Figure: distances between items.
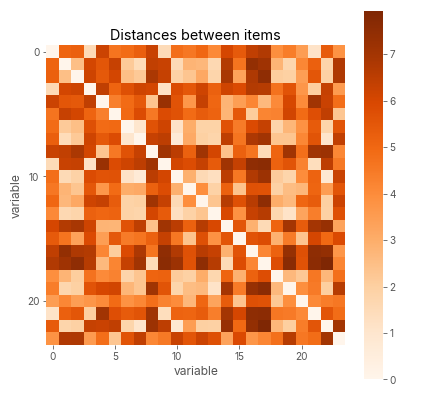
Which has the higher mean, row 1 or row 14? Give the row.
14
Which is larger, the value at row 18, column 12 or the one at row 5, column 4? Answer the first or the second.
the second
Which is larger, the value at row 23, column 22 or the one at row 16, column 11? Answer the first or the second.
the first
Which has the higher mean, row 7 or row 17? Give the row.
17
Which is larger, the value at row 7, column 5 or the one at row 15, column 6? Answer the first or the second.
the first
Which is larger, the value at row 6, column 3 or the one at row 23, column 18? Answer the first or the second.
the first
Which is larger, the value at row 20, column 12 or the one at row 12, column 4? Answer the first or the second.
the second
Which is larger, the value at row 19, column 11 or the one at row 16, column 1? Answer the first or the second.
the second
